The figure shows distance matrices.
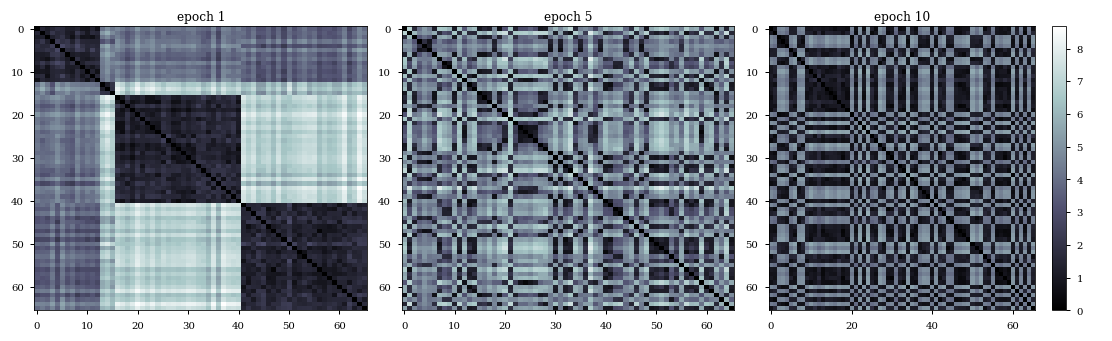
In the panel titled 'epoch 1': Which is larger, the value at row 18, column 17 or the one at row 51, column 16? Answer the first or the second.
the second
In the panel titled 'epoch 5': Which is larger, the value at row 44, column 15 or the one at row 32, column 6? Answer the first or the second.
the second
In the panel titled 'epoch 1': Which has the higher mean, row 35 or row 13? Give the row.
13
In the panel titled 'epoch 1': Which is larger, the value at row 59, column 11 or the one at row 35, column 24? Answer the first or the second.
the first
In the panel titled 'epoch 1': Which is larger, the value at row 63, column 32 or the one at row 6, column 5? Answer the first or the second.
the first
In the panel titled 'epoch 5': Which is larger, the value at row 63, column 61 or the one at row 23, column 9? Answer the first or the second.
the second
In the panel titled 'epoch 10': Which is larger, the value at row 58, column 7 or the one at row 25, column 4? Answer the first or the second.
the first
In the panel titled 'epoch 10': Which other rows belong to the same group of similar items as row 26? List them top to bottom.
0, 1, 5, 6, 9, 10, 11, 12, 13, 14, 15, 16, 17, 18, 19, 21, 23, 25, 29, 30, 32, 33, 35, 36, 40, 42, 43, 46, 47, 48, 49, 53, 54, 56, 57, 58, 59, 61, 63, 65
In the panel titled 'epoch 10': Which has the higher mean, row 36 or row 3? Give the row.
3
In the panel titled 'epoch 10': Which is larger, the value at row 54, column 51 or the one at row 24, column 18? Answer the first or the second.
the second
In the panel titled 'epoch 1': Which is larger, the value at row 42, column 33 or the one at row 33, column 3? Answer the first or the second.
the first
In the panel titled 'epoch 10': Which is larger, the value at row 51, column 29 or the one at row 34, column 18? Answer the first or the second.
the second
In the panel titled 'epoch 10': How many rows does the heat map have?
66
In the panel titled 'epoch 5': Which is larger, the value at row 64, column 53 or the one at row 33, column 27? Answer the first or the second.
the second
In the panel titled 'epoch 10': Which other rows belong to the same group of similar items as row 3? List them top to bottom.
2, 4, 7, 8, 20, 22, 24, 27, 28, 31, 34, 37, 38, 39, 41, 44, 45, 50, 51, 52, 55, 60, 62, 64
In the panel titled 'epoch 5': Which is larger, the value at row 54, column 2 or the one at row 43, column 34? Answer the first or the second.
the second
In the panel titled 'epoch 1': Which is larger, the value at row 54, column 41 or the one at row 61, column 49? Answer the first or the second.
the second
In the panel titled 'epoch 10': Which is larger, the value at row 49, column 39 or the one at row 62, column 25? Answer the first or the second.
the first
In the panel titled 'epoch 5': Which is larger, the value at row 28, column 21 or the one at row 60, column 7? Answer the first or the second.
the first
